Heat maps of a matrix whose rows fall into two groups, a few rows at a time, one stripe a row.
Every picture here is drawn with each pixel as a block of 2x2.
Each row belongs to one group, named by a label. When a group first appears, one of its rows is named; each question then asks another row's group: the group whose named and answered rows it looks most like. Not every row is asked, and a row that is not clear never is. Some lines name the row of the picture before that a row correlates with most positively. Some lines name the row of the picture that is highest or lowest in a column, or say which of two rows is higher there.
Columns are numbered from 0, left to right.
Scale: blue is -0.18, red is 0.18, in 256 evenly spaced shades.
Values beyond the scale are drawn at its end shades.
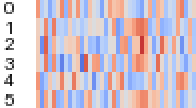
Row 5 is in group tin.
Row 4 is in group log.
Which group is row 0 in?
log
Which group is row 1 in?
tin
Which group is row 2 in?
tin
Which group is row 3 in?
tin
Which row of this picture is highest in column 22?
2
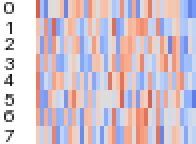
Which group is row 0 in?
log
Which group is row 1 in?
tin
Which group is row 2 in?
tin
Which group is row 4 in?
log
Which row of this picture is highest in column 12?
6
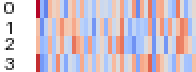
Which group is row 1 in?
log
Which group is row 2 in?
log
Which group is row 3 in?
log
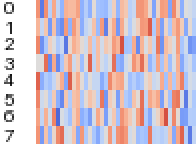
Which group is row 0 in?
tin
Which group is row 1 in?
tin
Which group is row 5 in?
tin
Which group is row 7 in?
log
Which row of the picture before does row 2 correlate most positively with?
0
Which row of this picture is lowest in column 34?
7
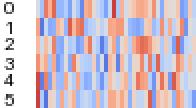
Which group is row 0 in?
tin
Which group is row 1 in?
log
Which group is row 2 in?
tin
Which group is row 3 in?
tin
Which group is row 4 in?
tin
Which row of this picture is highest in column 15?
5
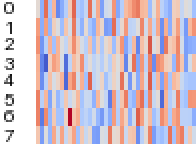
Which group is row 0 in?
tin
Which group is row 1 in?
tin
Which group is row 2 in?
log
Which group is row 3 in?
log
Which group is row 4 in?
log
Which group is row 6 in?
tin
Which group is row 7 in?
log
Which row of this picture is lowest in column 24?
5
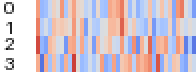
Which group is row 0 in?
log
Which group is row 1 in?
log
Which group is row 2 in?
log
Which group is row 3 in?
tin
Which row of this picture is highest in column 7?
3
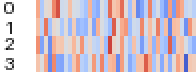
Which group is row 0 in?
log
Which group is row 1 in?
tin
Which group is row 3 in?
tin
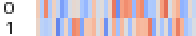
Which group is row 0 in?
tin
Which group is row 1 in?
tin
